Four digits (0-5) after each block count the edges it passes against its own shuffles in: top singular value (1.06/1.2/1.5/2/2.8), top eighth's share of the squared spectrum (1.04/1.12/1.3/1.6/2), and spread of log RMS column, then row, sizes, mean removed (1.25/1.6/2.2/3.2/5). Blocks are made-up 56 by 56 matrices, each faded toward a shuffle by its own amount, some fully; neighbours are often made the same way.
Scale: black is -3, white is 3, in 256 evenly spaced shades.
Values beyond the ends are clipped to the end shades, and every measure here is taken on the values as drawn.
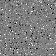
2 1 0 0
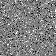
0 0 0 0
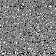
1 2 0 2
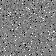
0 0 0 0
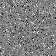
0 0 0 0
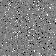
2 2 0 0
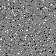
0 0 0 0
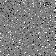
3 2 1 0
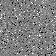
2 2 0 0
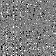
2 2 2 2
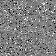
2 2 1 0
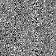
1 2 3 0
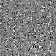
2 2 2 0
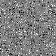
3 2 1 1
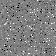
2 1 0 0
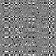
5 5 3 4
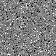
2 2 0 0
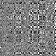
4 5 3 2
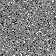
2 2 0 1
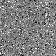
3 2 0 0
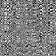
4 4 3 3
